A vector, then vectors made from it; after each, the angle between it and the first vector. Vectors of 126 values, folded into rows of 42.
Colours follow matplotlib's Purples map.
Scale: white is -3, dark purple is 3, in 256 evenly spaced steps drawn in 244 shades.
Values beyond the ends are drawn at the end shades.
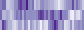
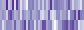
partly opposed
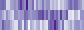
nearly parallel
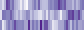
nearly opposite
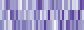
partly opposed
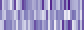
orthogonal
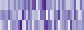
orthogonal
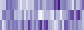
nearly opposite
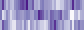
nearly parallel
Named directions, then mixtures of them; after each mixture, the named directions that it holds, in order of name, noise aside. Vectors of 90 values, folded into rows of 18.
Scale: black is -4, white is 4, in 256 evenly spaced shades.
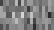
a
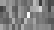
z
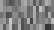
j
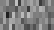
a, j, z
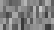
j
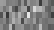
a, j, z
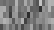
z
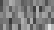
j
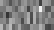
j, z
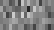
a, j, z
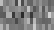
a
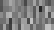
j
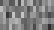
a, j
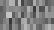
a, j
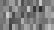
a, j, z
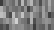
a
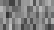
a, j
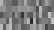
a, j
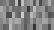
a, j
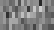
a, j, z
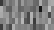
a, j, z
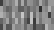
a, j, z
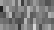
a, j, z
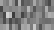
a, j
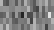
a, j, z
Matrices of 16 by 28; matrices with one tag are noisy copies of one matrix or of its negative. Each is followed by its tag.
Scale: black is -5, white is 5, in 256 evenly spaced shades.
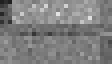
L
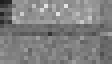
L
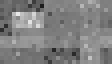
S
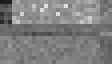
L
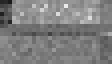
L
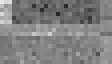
L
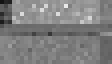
L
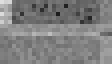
L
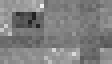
S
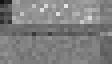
L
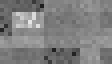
S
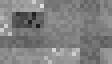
S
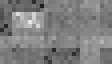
S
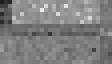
L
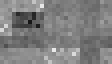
S
